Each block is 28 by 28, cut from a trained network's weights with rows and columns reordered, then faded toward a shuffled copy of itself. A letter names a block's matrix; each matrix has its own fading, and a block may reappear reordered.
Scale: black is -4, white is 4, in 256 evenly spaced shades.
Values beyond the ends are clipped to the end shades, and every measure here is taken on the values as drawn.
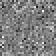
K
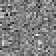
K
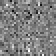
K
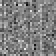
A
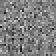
K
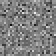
K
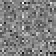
K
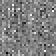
A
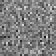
K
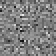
K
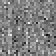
A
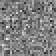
K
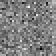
A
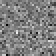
K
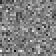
K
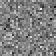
K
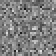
K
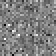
A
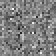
A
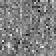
A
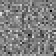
K
